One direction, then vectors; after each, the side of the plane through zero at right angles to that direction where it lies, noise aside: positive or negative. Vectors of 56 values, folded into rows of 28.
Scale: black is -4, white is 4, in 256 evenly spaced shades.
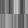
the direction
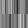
negative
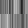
positive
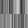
positive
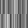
positive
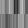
negative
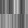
positive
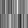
positive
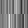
positive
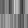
positive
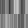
positive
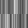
positive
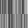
positive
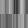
negative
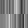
positive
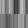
negative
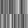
positive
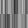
negative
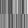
positive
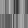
negative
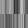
negative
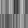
negative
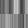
positive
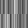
positive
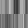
negative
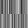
positive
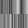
positive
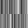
positive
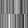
positive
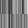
positive
